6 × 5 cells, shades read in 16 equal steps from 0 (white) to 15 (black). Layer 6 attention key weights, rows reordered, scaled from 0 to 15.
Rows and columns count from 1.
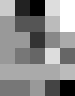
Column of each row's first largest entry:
3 2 3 3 1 5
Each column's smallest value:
3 5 5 2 0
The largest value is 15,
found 2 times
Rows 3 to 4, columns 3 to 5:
12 7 5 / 9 2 9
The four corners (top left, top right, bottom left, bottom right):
3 0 8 15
